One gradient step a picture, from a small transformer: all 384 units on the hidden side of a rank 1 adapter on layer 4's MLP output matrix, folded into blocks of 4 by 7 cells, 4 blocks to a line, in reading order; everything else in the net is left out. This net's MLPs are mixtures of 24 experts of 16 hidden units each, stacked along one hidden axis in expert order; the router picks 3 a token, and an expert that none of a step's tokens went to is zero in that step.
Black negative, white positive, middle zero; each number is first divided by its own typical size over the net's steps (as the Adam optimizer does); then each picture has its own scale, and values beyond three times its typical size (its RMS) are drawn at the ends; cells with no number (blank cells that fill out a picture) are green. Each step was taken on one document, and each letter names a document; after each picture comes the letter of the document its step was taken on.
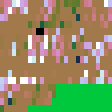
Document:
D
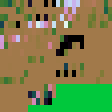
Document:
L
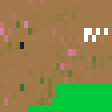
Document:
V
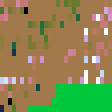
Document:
D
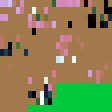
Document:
L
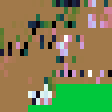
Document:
L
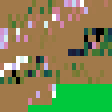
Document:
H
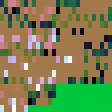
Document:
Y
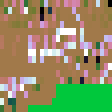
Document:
D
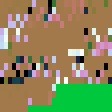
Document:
H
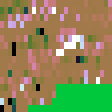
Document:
D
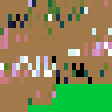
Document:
H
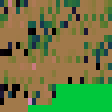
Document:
Y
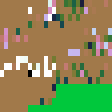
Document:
H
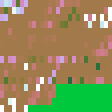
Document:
Y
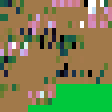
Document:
L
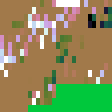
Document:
L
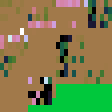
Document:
L
